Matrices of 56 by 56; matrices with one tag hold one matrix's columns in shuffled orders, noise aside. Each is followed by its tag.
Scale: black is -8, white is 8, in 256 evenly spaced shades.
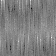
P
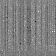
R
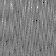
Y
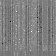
R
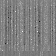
R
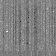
R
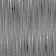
P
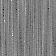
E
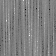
E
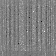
R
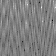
Y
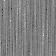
E
